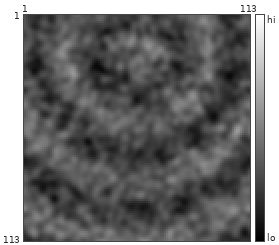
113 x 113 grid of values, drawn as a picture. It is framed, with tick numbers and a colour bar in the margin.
Rings: centred on the top middle. Average level on the scale: 30%. Histogram: bell-shaped.
